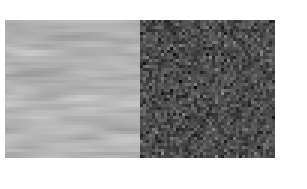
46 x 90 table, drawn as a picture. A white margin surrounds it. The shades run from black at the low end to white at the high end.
The table splits into one row of 2 panels. Panel 1,1: high, streaked across, faint in contrast. Panel 1,2: low, fine-grained.
